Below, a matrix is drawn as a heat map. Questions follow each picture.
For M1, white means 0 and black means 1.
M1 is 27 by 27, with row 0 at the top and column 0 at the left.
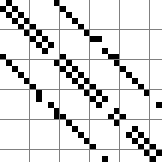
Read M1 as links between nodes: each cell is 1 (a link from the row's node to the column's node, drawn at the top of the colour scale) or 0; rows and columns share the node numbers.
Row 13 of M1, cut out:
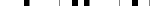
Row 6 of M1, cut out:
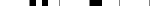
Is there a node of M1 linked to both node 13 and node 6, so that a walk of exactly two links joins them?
no
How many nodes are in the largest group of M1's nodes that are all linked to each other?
3
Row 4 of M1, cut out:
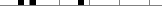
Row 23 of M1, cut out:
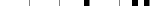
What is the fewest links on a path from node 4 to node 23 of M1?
3
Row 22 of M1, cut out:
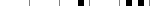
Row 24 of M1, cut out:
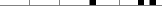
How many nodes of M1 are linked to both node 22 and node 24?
1
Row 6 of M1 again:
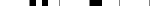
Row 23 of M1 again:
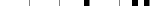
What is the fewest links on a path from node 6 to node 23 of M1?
3
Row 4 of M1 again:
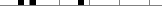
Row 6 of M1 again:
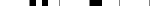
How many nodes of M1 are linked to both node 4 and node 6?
1
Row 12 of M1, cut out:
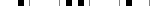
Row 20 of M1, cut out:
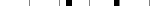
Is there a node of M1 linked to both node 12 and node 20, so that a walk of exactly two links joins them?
yes
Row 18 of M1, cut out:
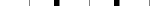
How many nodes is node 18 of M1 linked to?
2
